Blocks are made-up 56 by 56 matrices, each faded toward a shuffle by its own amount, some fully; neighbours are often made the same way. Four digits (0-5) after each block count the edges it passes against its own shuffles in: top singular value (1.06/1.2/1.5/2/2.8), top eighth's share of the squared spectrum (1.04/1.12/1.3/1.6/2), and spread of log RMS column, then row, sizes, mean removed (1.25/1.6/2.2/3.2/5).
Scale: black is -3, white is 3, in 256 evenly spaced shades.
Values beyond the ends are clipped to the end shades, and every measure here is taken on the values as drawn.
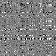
3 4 2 3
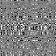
4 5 2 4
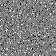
1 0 0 0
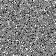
0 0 0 0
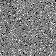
0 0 0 0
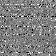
2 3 0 3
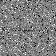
0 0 0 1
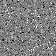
0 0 0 0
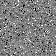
0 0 0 0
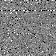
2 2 0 2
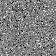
0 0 0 0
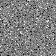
0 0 0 1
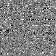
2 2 0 2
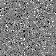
2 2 1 0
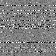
2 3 0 4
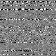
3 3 0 4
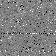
2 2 0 1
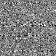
1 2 0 3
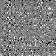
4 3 2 2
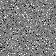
0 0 0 0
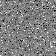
2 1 0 0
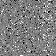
2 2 0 0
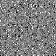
3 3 0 1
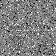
2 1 0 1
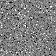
2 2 0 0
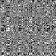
4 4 2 3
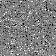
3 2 0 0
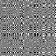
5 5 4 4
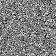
0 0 0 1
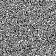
0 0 0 1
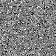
0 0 0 1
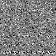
1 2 0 3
